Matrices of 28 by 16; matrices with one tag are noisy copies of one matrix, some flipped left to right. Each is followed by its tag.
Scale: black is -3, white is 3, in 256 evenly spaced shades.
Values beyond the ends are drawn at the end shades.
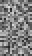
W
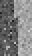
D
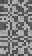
W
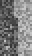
D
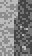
D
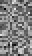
W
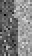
D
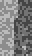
D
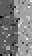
D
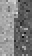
D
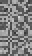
W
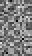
W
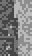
D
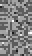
W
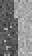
D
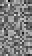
W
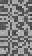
W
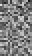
W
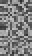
W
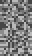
W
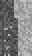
D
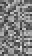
W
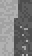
D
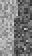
D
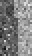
D
